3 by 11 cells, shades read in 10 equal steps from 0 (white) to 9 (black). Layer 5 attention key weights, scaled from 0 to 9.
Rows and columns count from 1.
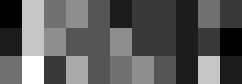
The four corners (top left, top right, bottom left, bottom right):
9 7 5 8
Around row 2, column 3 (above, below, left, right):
5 7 2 6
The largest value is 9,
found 2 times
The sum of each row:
68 68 54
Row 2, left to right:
8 2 4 6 6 4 7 7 8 7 9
